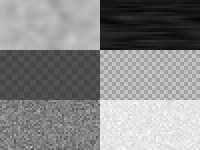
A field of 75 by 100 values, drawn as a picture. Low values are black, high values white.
It is made of 3 by 2 panels. Panel 1,1: high, blotchy, faint in contrast. Panel 1,2: very low, streaked across, faint in contrast. Panel 2,1: low, checkered, faint in contrast. Panel 2,2: high, checkered. Panel 3,1: middling, fine-grained. Panel 3,2: very high, fine-grained, faint in contrast.
